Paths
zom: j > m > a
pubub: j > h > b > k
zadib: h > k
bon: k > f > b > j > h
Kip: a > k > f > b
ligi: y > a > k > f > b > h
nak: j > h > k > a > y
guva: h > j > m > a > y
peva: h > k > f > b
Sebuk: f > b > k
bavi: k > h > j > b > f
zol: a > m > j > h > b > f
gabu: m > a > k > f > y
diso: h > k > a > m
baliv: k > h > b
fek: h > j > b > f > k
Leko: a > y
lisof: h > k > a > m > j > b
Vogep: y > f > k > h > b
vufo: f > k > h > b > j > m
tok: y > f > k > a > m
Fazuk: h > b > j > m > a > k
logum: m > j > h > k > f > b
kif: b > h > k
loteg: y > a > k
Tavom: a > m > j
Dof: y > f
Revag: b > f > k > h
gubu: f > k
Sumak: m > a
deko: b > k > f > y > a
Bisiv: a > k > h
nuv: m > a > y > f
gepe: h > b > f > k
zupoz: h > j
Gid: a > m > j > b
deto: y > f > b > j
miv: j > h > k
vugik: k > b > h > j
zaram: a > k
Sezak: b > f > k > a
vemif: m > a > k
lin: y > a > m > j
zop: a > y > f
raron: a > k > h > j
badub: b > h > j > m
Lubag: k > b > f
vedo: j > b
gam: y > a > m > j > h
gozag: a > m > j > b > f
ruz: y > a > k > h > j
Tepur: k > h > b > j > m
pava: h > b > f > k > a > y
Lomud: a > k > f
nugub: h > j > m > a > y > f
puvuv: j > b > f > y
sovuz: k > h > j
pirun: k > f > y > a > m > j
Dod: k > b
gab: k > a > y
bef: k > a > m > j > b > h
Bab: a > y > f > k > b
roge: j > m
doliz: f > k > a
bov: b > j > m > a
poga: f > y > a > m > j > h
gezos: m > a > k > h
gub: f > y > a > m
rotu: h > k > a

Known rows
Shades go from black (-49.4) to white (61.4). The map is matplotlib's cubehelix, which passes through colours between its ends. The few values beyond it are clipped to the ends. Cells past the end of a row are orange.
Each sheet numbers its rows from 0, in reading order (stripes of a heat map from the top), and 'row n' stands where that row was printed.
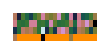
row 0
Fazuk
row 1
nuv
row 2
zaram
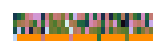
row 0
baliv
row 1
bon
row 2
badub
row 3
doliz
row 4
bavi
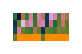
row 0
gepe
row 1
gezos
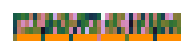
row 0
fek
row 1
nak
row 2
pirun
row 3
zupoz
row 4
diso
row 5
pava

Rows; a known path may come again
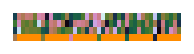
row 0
bon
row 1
zaram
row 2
peva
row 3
lin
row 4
nak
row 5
tok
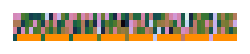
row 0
pirun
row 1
puvuv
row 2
Leko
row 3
Sumak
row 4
bavi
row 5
baliv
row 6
deto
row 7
vugik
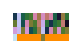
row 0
vedo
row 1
zom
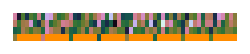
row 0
Sezak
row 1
sovuz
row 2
deko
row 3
guva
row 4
Revag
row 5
gubu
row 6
gepe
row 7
gezos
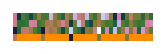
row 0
Fazuk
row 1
miv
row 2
Dof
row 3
roge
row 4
vufo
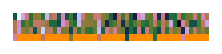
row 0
zupoz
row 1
badub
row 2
zadib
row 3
bov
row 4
pava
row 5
doliz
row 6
bef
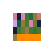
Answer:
rotu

